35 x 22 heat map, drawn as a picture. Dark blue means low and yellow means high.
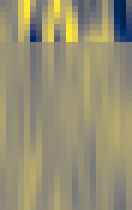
Histogram: skewed, a long tail of low values. Average level on the scale: 60%. Ninth with the lowest average: top right. Grain: streaks running down. Seam: horizontal, 20% of the way down, the bottom part calmer.
